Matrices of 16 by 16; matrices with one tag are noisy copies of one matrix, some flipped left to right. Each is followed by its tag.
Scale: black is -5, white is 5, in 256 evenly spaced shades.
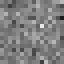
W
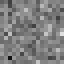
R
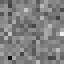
R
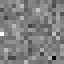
R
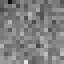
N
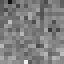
N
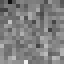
N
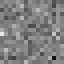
R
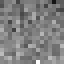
N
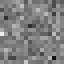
R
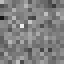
W
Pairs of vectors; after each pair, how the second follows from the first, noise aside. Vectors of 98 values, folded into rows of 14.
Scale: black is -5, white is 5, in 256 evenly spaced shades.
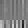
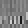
wrapped around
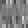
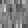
reversed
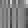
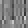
wrapped around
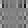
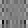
reversed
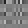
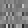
reversed
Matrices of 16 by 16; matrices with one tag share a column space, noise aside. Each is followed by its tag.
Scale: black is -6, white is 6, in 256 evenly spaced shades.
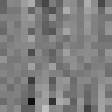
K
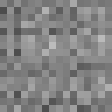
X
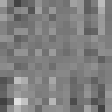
K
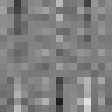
K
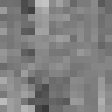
K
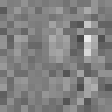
X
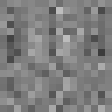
X
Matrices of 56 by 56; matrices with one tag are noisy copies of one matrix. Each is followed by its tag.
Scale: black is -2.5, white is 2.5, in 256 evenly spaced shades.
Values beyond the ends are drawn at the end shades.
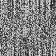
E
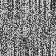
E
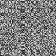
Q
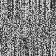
E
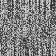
E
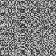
Q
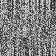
E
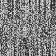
E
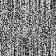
E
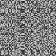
Q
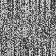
E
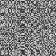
Q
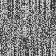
E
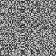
Q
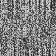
E
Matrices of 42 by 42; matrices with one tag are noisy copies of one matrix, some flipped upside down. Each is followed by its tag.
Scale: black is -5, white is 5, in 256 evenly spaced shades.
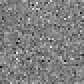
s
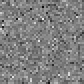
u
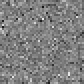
u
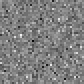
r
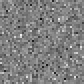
r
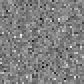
r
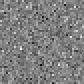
r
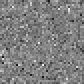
u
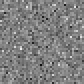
r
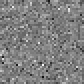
u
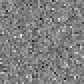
r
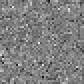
u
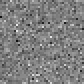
s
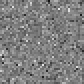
u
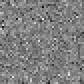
u
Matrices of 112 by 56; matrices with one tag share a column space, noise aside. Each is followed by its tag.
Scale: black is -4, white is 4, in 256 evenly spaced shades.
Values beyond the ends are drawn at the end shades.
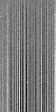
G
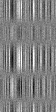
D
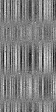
D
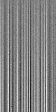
G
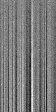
G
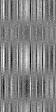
D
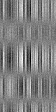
D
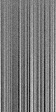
G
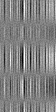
D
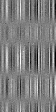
D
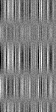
D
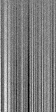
G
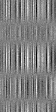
D
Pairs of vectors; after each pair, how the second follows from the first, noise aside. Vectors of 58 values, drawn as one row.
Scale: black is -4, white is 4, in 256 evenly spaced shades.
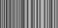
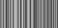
reversed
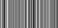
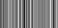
reversed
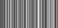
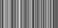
reversed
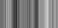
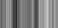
copied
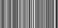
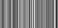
copied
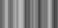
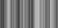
reversed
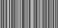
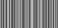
copied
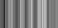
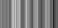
reversed
